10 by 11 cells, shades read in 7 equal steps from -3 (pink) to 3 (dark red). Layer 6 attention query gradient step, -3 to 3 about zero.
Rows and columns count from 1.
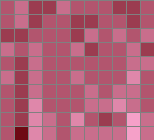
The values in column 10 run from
-3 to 1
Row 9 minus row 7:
0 0 -1 -1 0 -2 1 1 1 -2 -1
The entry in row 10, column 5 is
0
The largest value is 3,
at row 10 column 2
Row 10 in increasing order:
-3 -2 -1 -1 -1 -1 -1 -1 0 0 3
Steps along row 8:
up down up same same down same down up up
